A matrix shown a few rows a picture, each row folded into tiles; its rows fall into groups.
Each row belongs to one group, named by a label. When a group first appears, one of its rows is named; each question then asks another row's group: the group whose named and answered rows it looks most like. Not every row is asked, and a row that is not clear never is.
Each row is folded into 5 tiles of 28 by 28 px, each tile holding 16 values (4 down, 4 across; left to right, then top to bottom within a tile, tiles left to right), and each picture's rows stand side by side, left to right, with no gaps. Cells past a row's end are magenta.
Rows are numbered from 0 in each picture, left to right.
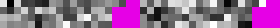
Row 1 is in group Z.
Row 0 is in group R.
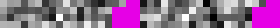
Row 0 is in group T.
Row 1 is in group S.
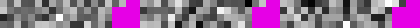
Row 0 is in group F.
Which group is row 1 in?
T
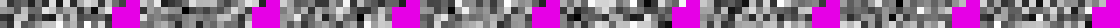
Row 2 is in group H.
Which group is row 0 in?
F
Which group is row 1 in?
R
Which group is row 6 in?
T
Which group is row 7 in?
F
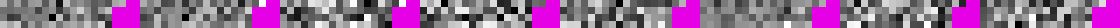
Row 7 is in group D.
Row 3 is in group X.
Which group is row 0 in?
T
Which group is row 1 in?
F
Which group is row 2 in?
Z
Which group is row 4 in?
T
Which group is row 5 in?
H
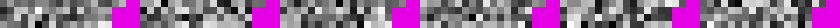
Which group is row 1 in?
X
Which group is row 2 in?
H
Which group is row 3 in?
T
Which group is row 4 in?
S
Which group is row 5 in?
S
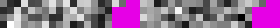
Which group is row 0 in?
S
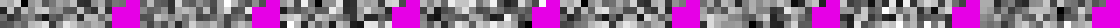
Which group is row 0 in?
X
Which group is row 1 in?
D
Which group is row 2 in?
S
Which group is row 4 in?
X
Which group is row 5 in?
S
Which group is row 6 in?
F
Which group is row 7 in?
H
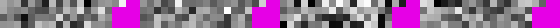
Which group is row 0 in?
H
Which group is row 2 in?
S
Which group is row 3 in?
R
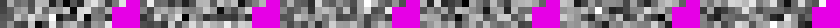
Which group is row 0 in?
D
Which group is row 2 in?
D
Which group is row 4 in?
R
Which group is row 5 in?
Z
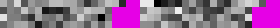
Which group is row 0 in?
R
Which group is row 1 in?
R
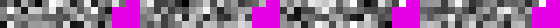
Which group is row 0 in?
S
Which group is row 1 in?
H
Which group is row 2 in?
Z
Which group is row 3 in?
T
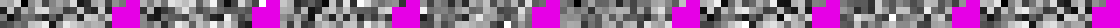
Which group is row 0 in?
X
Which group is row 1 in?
Z
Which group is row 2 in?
H
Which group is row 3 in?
F
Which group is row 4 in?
H
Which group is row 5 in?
X
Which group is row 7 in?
X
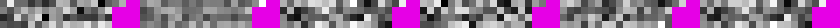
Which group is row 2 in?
Z
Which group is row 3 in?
X
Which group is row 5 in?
Z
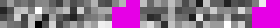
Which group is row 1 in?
T
